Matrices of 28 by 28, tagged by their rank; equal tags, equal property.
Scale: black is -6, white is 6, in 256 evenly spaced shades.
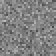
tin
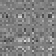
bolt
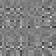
bolt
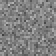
tin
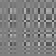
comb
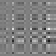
comb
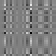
comb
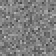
tin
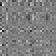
bolt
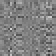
bolt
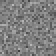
tin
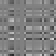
comb
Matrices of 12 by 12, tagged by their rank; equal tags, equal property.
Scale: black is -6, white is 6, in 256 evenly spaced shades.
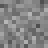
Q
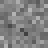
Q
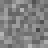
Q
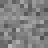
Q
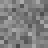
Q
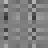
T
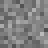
Q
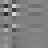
T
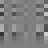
T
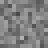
Q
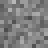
Q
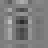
T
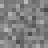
Q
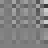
T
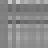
T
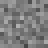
Q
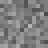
Q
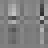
T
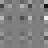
T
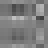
T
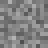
Q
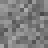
Q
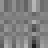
T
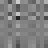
T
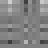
T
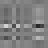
T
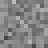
Q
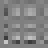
T
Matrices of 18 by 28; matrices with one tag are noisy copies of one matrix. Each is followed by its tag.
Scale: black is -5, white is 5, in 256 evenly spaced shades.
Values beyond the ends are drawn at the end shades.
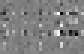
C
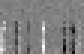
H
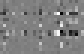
C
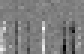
H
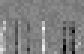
H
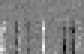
H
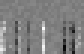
H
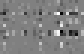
C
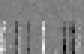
H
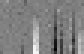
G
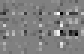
C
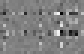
C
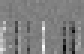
H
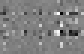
C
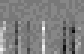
H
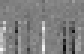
H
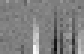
G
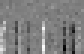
H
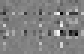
C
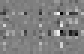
C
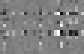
C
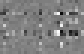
C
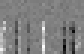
H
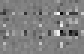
C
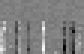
H
